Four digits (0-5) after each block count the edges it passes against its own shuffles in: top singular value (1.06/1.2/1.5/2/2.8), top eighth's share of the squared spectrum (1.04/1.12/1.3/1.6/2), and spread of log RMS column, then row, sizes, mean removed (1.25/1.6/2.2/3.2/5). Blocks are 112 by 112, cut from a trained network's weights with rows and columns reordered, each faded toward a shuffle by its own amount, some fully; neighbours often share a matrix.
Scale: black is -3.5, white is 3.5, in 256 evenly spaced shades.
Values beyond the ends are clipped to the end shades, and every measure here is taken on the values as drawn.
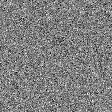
1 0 0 0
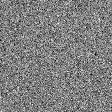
1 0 0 0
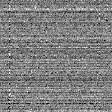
5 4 2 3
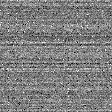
4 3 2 2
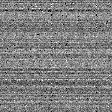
5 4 2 2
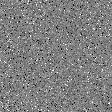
1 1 0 0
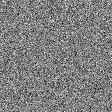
0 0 0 0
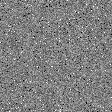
0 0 0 0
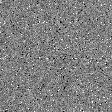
1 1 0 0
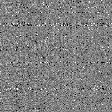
3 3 1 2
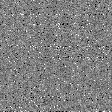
3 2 0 2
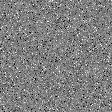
0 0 0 0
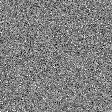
1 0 0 0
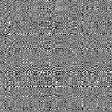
5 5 3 4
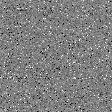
2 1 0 1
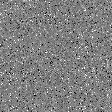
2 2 1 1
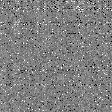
3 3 0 2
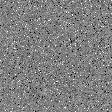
1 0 0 0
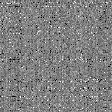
3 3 1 3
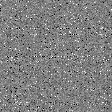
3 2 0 2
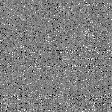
3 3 1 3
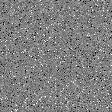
1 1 0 1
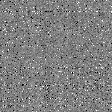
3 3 1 2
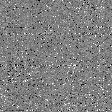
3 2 0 2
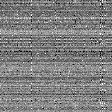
5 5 3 3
